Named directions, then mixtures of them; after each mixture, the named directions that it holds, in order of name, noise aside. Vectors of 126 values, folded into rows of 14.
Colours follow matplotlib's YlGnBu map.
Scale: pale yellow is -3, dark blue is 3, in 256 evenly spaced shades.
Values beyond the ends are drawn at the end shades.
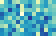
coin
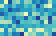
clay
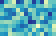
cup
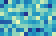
clay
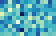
clay, coin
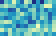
clay, cup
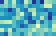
clay, cup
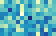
coin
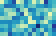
cup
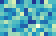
cup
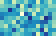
coin, cup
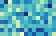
clay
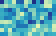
clay, cup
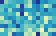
clay, coin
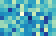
coin, cup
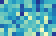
clay, coin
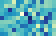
coin, cup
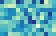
cup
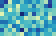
clay, coin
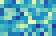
cup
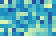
clay, cup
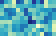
cup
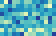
clay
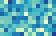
clay, cup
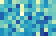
coin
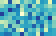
clay, coin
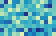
clay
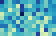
coin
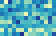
clay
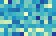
clay
